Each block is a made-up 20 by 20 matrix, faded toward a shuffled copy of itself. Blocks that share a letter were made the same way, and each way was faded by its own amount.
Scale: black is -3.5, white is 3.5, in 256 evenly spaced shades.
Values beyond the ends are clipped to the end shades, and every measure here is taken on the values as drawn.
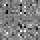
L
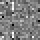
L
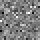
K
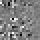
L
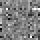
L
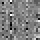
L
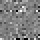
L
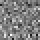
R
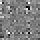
L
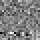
R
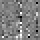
L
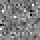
K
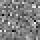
R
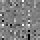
L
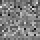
R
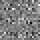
R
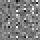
L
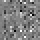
L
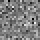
K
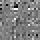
L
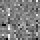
L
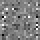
L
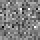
R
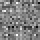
R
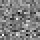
R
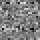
R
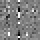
L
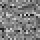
R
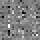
L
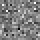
K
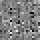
L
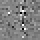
L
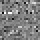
R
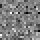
K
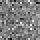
K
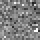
K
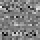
R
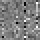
L
